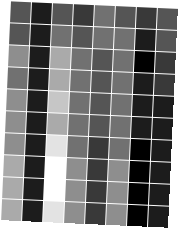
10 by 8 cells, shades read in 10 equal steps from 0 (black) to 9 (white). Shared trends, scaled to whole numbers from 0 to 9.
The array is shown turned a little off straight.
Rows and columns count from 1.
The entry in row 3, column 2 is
1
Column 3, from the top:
3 4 6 6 7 6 8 9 9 8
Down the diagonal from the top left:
3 1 6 4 3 4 0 1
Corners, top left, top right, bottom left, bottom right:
3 3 6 1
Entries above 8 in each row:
0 0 0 0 0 0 0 1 1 0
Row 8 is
6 1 9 5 2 5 0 1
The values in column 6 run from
3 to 5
